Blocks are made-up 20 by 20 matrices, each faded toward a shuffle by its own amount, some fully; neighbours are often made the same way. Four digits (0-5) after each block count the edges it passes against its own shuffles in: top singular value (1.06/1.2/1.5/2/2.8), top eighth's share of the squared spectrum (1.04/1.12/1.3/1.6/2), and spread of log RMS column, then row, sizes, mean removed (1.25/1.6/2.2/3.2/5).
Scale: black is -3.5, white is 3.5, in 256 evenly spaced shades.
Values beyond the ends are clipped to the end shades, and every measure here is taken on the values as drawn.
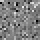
1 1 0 0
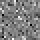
1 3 0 0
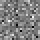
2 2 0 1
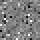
2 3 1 0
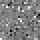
0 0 0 0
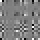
4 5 4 3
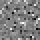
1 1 0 0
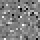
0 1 0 0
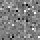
0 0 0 0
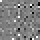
3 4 2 1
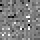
2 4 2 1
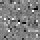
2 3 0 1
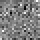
1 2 0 2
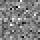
0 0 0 0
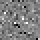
0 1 0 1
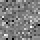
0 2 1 0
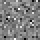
0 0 0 1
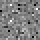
0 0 0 0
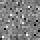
0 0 0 0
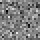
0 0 0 0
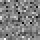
0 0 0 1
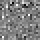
1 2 0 2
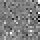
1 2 2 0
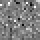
1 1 0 0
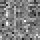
3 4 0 0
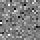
1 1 0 0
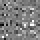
3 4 2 1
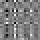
4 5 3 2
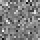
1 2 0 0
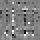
3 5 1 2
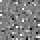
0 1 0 0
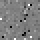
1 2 0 0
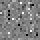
2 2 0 0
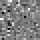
3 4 1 0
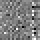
3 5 1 0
